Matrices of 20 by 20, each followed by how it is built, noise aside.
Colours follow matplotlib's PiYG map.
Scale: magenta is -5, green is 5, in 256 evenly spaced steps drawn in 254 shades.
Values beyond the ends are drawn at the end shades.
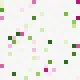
sparse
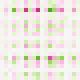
low rank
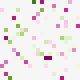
sparse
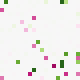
sparse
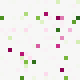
sparse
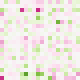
low rank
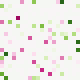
sparse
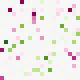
sparse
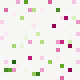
sparse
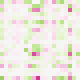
low rank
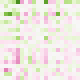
low rank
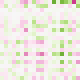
low rank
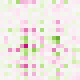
low rank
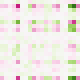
low rank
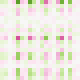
low rank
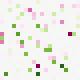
sparse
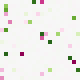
sparse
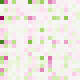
low rank
